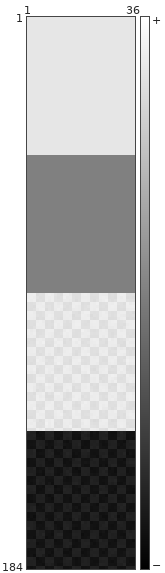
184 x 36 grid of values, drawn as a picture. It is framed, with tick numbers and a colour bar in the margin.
It is made of 4 by 1 panels. Panel 1,1: very high, flat. Panel 2,1: middling, flat. Panel 3,1: very high, checkered, faint in contrast. Panel 4,1: very low, checkered, faint in contrast.
